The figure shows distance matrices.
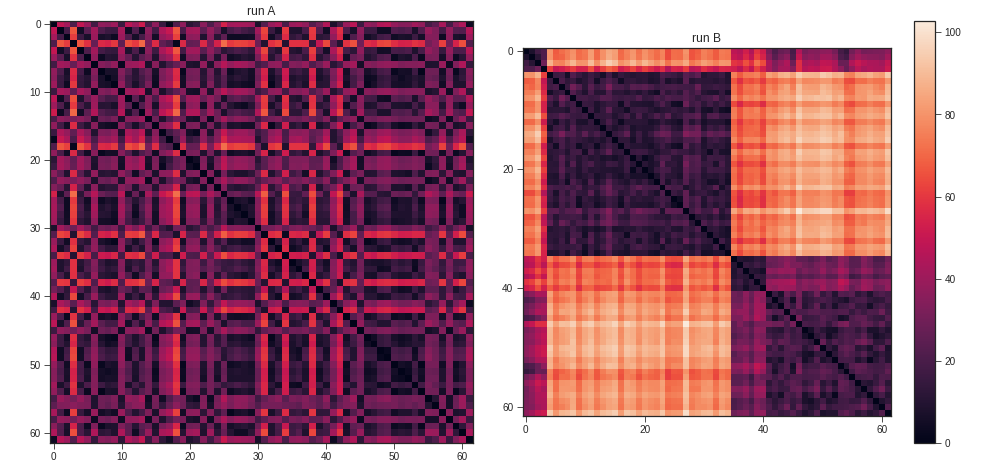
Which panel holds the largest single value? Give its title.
run B
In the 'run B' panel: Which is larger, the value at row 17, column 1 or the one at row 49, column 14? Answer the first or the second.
the second
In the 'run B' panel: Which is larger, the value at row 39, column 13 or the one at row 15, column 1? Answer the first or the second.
the second
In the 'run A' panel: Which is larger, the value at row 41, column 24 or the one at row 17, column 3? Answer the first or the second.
the first
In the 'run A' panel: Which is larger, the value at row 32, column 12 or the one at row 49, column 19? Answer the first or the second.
the second
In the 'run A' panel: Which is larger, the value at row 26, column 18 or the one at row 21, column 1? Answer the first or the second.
the first
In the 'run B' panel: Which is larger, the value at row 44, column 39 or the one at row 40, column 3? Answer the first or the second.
the second
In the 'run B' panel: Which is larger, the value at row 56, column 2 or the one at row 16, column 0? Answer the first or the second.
the second
